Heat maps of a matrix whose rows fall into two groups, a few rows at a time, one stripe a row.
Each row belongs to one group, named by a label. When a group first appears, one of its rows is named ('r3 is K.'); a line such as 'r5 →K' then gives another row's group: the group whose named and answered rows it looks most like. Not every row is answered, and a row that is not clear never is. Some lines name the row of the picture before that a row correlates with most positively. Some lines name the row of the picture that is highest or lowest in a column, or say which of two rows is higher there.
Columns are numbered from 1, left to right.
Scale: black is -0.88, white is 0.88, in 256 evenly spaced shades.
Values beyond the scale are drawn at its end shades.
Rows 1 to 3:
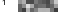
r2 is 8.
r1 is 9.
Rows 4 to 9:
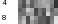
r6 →8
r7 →8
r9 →9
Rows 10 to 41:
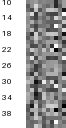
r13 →9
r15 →9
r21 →8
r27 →8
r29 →9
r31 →8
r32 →9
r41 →8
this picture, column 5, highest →30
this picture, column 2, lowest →36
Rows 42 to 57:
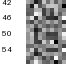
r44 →8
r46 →9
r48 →9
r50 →9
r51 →9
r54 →9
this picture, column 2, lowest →43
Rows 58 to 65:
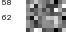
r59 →9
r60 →8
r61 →9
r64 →8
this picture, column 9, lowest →65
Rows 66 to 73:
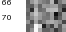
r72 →8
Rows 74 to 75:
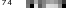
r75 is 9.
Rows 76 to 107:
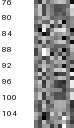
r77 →9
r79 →9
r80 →8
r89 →8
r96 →9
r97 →9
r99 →9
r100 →9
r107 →8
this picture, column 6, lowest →94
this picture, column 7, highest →83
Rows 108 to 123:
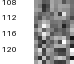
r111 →8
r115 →9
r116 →8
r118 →8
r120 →9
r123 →9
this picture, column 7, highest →122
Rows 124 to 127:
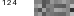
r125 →9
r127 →9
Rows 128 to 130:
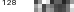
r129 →9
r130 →9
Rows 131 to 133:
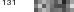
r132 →9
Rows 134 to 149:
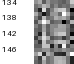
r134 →9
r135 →8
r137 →8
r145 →8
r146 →8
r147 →9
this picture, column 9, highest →137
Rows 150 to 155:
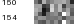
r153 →8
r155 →8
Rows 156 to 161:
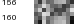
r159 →8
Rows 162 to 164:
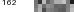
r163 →9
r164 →9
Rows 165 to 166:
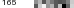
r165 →9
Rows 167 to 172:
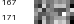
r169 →9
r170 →8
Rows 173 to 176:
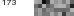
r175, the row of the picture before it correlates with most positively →169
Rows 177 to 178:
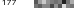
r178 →8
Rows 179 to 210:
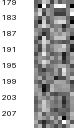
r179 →8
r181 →9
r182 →9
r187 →8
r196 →8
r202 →9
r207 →9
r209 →8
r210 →9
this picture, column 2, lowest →180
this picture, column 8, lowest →208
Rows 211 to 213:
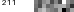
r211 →8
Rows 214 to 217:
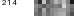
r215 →8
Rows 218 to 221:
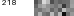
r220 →8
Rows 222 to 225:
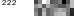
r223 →9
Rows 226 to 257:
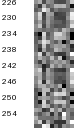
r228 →8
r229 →9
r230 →9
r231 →9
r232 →9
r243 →9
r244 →9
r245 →9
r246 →9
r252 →8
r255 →8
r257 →8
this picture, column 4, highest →257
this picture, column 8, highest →254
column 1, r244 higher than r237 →Yes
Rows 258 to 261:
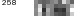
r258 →8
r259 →9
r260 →9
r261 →9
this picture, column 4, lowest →258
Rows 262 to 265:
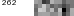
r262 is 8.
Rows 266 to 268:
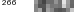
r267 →8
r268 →9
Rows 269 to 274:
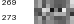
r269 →9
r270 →9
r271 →8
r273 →9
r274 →9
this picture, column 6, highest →272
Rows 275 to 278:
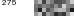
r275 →9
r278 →9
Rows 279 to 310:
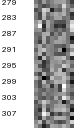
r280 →8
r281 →8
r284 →9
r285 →9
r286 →9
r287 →8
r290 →9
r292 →9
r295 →8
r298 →8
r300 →8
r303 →8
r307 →8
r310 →8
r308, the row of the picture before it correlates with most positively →277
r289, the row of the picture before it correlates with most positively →277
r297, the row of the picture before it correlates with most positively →277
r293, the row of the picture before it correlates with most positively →277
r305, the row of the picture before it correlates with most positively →277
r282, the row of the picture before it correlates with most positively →277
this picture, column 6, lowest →285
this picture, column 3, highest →307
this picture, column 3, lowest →298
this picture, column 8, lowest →291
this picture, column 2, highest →285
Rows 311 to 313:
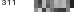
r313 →9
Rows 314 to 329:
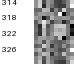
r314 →9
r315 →9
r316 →8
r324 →9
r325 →8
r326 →9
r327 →8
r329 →9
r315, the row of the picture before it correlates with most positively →313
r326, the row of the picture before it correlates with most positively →313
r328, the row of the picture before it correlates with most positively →313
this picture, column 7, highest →317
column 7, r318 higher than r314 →Yes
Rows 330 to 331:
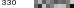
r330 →9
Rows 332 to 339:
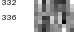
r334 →9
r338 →8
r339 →8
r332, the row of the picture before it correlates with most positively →330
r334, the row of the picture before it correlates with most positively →330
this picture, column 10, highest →332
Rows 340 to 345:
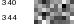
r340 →8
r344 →9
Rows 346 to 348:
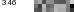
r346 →9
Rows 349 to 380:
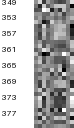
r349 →9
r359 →9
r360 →9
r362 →8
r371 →9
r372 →8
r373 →9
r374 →9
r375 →9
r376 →8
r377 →9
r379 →9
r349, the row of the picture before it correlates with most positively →346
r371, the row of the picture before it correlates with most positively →346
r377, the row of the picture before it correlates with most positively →346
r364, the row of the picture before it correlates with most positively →346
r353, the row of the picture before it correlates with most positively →346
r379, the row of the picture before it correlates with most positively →346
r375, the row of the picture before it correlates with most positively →346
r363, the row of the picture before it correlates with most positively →346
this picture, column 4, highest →351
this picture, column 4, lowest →362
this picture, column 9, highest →362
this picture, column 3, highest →351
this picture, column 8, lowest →366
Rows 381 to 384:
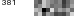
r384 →9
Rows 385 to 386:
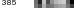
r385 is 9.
